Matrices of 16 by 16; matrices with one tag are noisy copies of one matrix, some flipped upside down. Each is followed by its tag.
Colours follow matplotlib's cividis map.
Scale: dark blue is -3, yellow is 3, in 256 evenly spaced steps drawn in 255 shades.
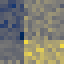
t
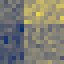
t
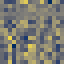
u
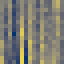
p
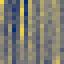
p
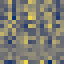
u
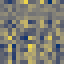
u
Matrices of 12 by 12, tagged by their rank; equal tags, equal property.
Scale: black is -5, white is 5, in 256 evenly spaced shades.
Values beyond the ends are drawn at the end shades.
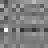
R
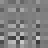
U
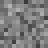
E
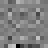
R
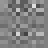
R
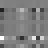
U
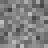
E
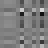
U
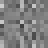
R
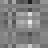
U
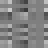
U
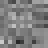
R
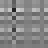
U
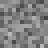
E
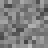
E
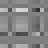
U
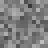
E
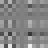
U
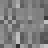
R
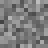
E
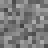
E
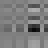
U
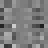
R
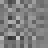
R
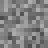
E
